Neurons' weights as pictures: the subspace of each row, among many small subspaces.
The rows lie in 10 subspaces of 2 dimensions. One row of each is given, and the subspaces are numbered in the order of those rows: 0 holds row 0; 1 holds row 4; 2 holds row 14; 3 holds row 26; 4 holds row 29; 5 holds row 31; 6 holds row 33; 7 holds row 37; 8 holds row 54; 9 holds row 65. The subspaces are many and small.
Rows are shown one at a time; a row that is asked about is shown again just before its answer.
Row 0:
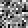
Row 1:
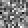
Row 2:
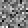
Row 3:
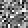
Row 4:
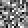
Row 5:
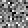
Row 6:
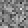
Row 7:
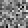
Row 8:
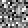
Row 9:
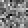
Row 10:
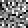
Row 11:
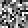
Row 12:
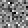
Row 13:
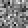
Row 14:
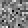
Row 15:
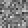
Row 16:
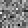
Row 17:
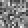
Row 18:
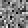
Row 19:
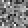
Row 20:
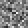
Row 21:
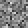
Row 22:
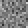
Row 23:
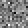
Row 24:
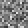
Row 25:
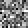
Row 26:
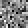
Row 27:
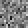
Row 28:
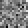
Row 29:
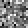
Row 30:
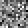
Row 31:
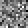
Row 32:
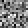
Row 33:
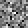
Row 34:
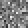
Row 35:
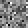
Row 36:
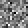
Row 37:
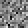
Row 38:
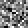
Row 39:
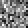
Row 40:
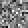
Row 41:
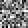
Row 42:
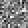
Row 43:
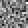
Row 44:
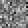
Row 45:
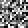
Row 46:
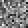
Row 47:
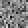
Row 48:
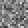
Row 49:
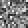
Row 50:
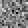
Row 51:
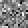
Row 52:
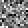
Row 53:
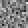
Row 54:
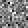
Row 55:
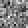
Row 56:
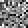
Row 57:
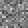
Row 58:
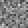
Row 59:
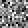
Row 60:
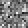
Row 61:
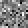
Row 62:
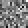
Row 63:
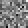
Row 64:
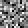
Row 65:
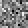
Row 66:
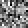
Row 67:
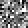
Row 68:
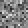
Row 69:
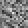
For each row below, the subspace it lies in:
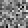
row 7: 5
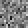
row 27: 7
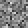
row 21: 6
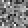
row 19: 4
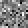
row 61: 9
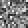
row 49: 3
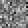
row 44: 6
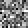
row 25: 0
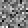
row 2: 3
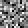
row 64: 1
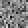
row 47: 3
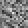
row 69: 8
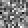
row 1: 1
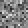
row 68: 1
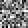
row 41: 0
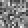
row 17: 1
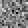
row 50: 9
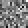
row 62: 5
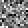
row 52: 3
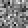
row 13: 4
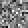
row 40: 2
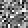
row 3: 4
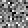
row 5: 8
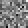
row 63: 5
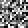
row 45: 7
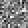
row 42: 4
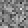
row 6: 7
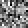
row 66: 5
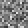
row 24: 7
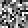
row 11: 2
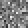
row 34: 3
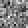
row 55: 4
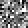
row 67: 4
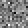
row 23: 8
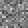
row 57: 1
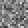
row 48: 7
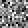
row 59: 8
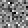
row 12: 8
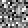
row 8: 8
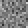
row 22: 9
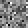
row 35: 6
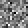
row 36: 6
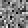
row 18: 3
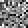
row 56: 9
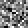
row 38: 6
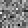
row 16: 0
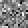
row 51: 9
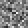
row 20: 6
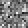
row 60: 0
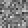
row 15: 0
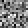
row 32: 0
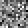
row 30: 5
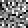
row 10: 9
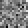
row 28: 5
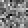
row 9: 1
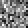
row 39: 7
